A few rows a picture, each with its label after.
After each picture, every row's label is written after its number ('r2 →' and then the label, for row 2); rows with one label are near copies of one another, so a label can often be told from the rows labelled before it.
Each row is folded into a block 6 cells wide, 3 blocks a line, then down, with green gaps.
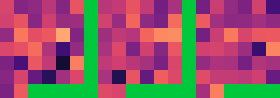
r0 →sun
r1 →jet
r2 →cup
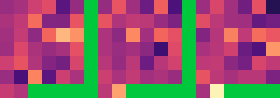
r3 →jet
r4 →cup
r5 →cup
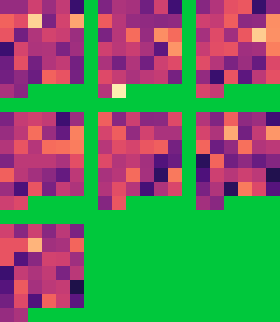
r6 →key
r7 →cup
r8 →jet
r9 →jet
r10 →sun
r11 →key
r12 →key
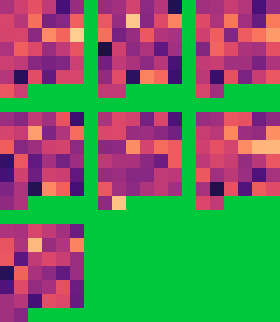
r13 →jet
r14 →key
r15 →jet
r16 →key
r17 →cup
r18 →jet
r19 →key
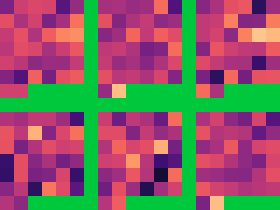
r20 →jet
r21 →cup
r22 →jet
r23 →key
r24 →sun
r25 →cup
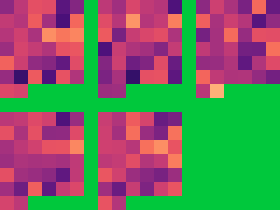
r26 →jet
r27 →key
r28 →cup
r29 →jet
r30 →jet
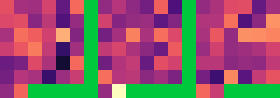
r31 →sun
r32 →cup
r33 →jet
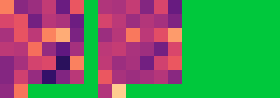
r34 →sun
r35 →cup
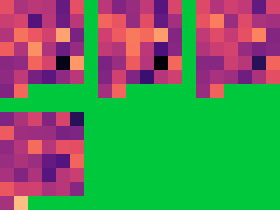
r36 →sun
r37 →sun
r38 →sun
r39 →cup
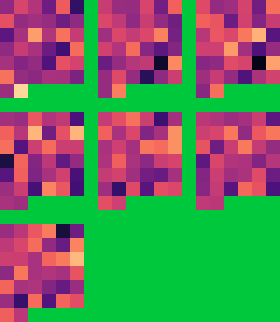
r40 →cup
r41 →sun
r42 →sun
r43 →key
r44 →jet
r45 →key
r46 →jet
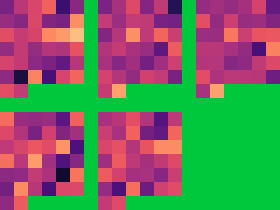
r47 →jet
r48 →cup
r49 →cup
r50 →sun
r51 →jet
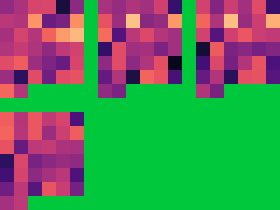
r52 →jet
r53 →key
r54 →key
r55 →key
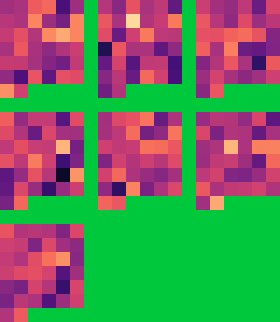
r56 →jet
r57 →key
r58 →sun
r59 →sun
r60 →jet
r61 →cup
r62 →sun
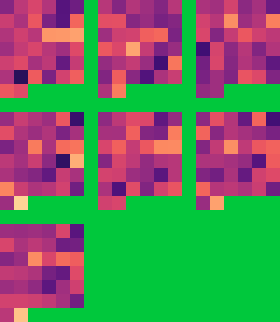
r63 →jet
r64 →sun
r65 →key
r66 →cup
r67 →jet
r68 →cup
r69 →cup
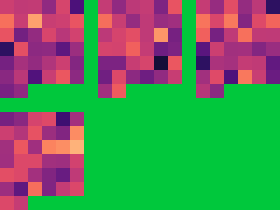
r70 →key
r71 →sun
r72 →key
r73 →jet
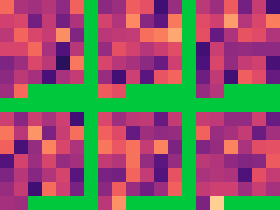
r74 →sun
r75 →jet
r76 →key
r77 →key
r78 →sun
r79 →cup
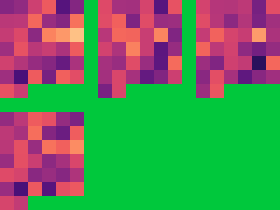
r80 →jet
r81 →sun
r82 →sun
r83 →jet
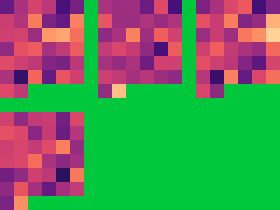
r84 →jet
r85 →cup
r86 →jet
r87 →sun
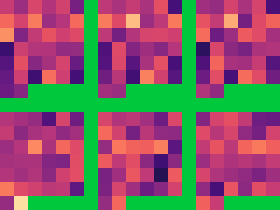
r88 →key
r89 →key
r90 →key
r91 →cup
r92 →sun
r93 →jet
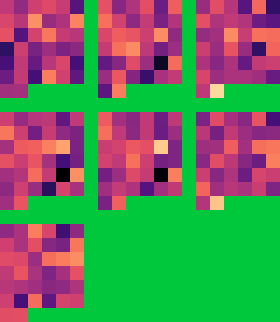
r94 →key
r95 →sun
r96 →cup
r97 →sun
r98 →sun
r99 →cup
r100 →jet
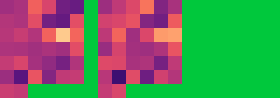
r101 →jet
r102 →jet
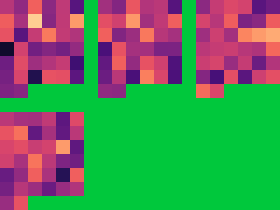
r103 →key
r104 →key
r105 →jet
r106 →sun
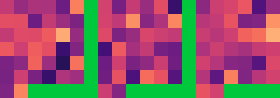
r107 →sun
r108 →key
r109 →jet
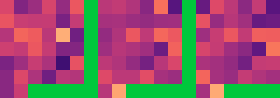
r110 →sun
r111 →cup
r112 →cup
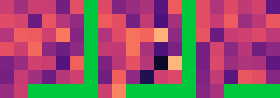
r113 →sun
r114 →sun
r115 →key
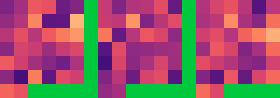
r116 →jet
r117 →key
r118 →jet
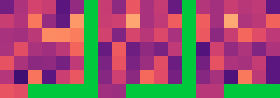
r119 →jet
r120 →key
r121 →key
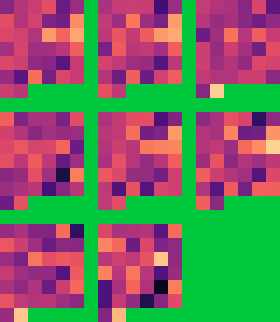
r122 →jet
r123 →jet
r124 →cup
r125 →sun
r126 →jet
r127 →jet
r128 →cup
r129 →sun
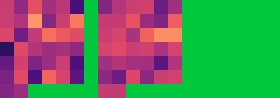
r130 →key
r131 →jet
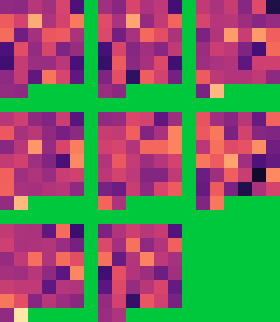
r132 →key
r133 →key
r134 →cup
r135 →cup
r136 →jet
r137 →sun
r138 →cup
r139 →key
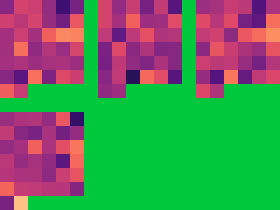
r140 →jet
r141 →key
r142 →jet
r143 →cup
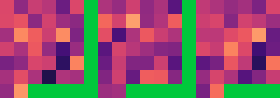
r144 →sun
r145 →key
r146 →sun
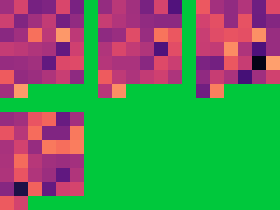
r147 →cup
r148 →cup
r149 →sun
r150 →jet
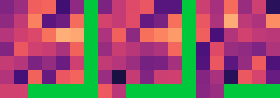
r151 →jet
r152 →jet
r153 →key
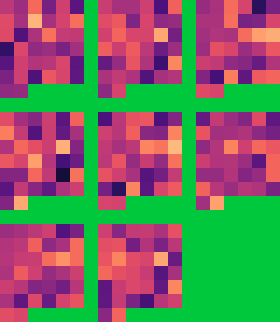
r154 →key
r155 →sun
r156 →jet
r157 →sun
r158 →jet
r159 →cup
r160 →jet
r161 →sun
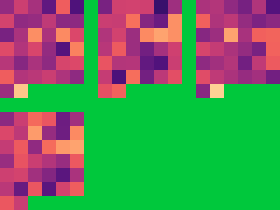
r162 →cup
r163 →jet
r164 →cup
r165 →jet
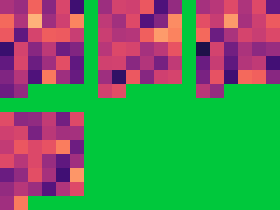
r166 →key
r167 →jet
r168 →key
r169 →sun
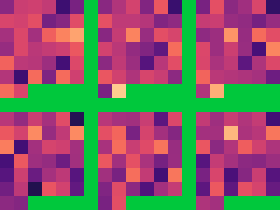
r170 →jet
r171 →cup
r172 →cup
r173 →key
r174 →sun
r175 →key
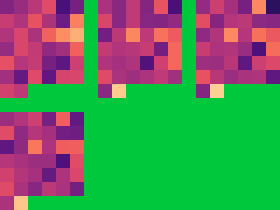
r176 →jet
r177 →cup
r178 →cup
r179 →cup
